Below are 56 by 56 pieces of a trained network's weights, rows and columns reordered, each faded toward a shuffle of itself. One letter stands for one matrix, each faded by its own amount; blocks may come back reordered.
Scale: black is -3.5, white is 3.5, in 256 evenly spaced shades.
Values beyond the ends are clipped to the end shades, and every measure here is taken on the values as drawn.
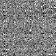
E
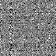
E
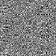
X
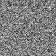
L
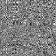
X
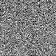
L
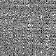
E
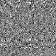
X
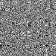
X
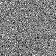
L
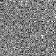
X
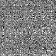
E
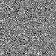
X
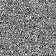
L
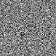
X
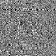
X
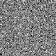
L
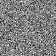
L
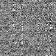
E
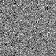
L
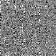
E
